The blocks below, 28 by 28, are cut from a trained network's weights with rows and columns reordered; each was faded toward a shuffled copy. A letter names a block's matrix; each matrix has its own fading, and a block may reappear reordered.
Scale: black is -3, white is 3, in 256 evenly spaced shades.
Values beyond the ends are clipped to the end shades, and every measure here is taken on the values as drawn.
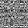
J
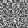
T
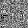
T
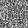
T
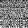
J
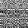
J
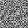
T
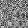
T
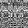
J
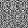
T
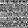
J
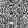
T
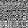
J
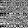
J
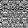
J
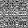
J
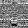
J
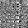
T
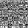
J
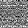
J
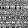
J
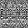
J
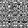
J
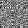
T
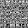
J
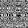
J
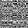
J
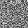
T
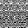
J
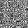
T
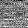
J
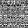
J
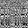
J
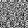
T
